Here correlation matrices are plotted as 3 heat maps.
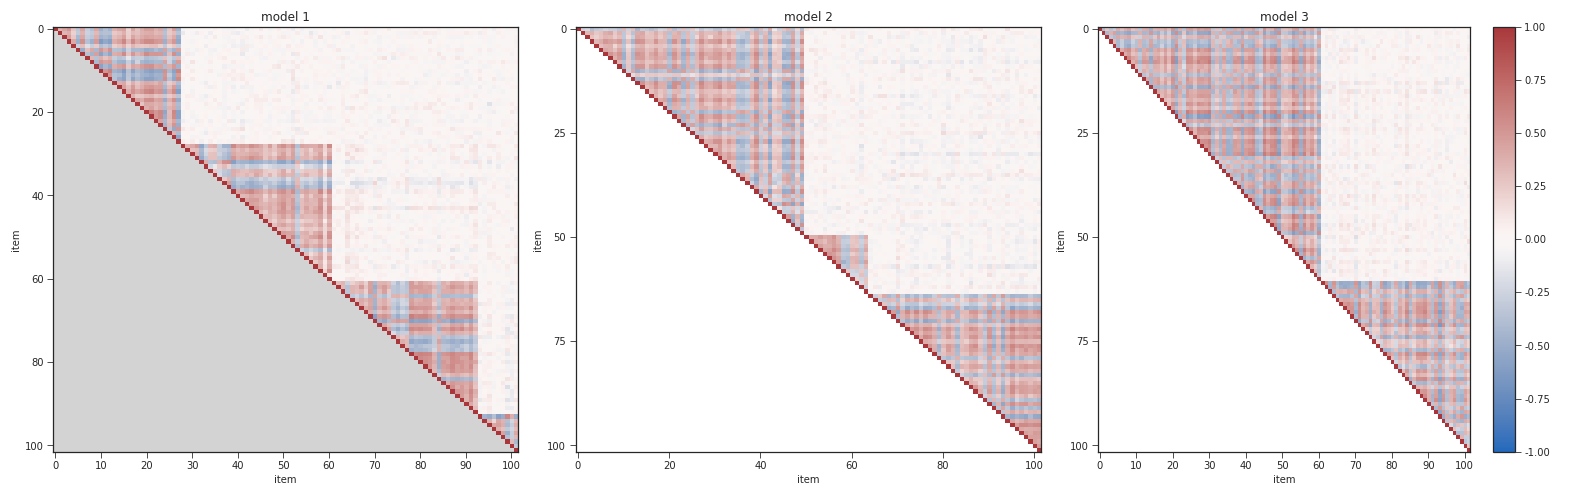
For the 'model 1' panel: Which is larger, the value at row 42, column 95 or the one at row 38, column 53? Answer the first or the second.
the second
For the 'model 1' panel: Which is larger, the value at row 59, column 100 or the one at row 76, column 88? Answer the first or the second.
the first
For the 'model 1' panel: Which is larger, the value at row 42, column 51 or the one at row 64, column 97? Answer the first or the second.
the first
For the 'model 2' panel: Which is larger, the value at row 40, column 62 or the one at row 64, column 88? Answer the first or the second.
the first
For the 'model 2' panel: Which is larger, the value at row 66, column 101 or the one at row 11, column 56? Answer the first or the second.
the second
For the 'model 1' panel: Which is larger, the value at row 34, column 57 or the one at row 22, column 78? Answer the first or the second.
the first
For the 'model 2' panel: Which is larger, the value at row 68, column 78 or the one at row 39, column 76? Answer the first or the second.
the first
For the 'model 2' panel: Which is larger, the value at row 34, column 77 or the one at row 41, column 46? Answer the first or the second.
the first
